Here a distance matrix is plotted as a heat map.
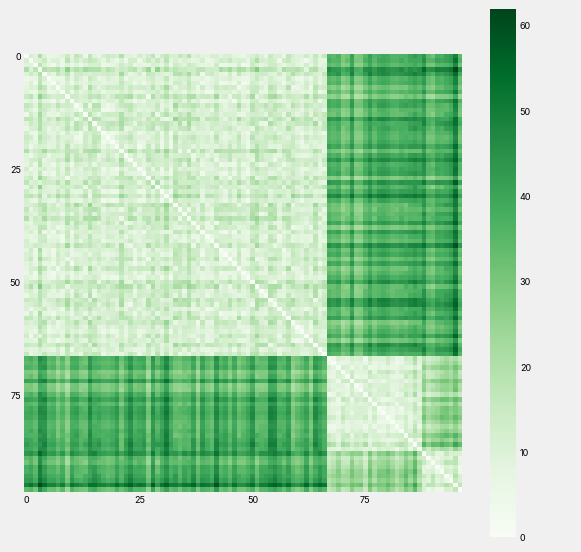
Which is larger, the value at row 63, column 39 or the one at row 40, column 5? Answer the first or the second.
the first
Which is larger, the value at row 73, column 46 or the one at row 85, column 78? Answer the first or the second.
the first
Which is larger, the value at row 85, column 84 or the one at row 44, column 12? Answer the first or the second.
the first
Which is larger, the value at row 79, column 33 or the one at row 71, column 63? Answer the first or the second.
the first
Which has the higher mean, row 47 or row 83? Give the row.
83
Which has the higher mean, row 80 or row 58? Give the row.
80
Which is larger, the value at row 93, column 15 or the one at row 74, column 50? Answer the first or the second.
the first
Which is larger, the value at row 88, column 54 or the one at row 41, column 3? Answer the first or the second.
the first
